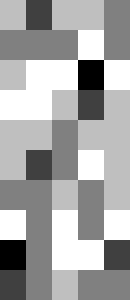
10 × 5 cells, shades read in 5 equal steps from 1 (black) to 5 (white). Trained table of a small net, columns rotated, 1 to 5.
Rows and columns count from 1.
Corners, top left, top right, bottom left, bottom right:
4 3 2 3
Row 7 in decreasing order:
4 4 3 3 3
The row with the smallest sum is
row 10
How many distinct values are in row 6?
4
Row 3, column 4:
1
